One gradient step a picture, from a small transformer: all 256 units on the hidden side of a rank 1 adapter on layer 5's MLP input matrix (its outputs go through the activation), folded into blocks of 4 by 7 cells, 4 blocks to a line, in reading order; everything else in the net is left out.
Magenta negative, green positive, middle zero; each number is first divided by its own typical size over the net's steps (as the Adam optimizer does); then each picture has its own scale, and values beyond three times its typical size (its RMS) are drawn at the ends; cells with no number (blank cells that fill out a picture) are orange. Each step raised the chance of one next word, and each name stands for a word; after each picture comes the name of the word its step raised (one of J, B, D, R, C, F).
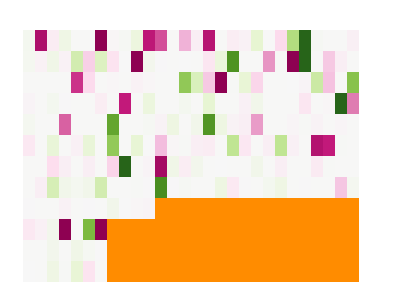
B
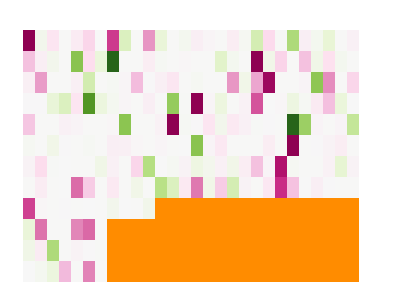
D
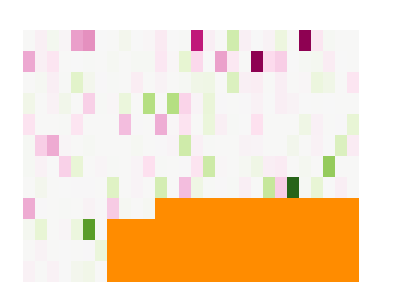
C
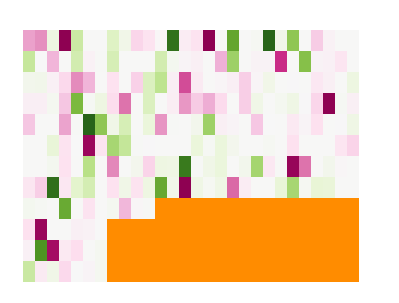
B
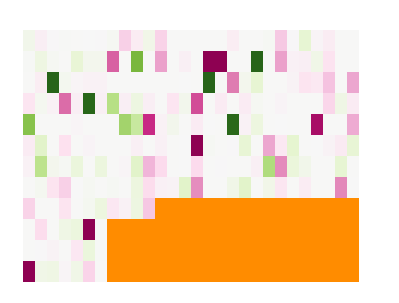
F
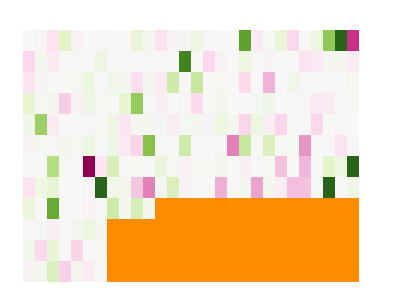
D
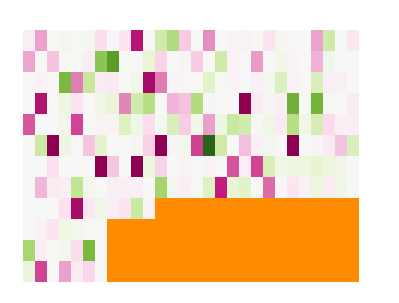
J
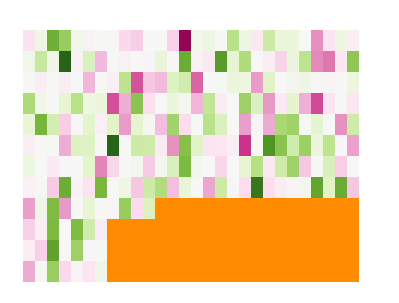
B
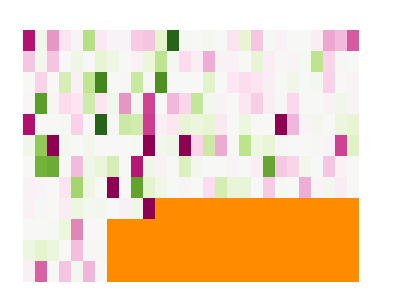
J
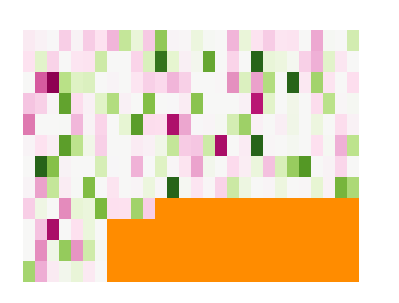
J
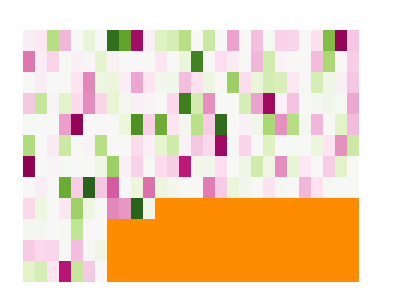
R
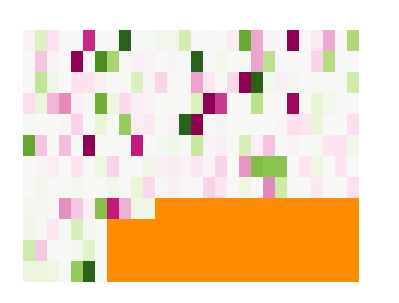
R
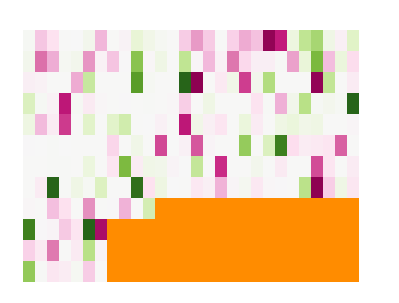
J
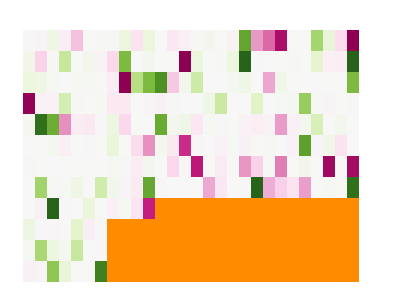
J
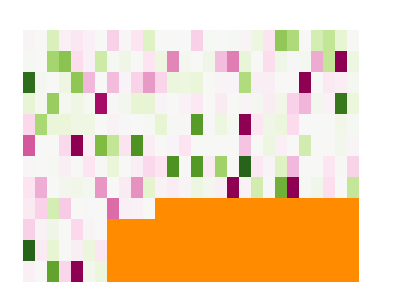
C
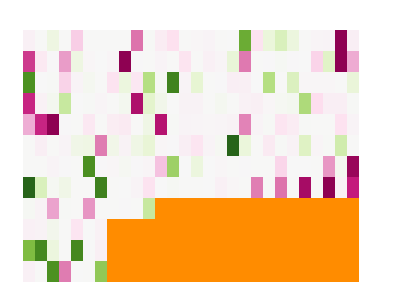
C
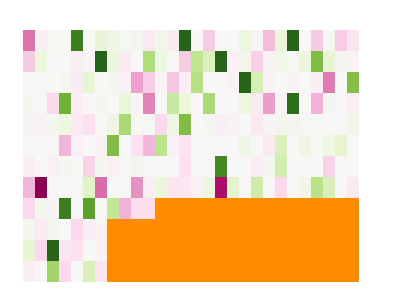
D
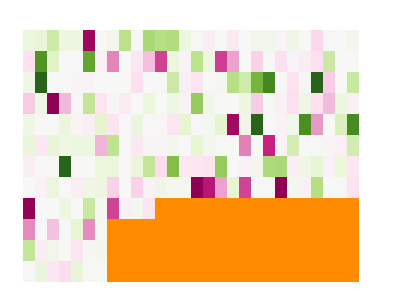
R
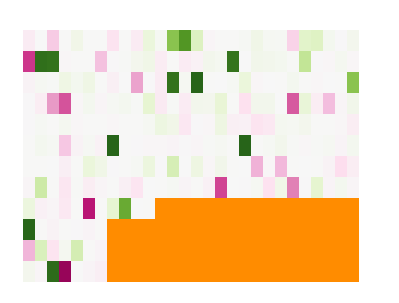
D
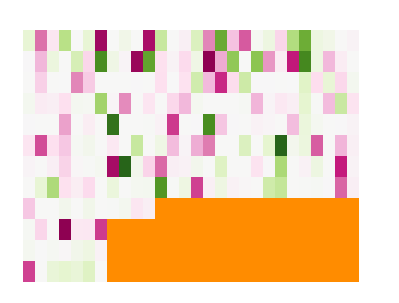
B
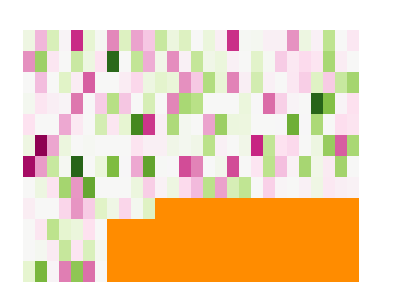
R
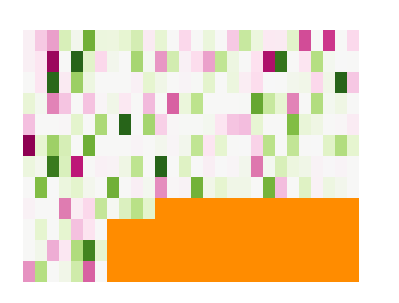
B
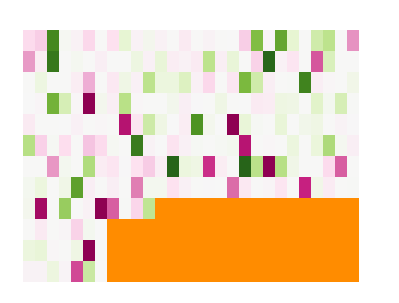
C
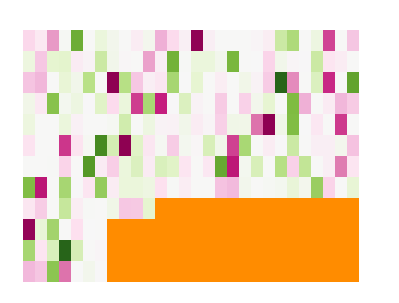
C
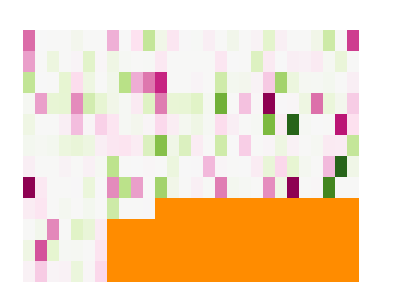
D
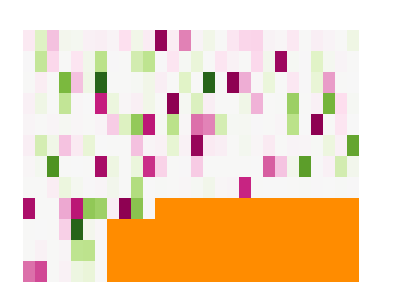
J
